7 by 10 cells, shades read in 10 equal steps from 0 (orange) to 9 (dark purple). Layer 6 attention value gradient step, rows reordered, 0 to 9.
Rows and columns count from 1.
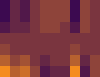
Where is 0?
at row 7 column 1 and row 7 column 8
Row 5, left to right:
5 6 6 6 6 6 6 5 6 6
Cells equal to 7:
8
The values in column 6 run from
5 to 7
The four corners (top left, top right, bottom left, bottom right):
9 6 0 5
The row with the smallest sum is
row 7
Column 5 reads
5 5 5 6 6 7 8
